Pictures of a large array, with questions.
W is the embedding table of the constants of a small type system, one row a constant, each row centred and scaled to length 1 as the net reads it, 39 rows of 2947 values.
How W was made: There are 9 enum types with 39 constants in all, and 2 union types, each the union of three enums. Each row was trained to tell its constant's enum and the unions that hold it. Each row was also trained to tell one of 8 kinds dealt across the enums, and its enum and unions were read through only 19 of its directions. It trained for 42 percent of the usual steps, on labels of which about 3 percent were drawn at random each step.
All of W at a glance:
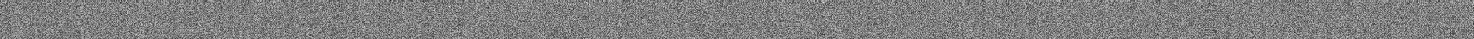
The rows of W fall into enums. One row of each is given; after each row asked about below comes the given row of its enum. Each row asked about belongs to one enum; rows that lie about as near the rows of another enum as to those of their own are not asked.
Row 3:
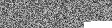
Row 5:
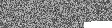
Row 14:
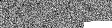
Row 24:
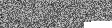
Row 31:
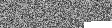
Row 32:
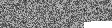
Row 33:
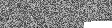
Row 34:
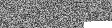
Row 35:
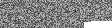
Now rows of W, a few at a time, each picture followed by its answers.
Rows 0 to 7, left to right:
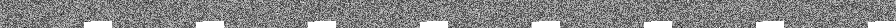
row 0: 35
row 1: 35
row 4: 24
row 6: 35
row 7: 34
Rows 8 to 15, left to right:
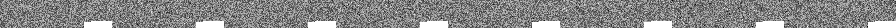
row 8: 5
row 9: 24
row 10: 34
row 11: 24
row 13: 33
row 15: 32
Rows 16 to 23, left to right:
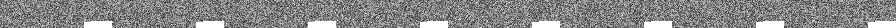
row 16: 5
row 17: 33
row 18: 24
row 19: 5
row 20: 3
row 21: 33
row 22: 5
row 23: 24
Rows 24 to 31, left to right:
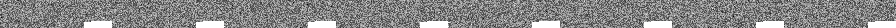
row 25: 35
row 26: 14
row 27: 34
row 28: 33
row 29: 34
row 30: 34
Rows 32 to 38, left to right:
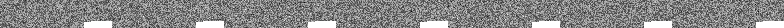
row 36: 33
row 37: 5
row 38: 32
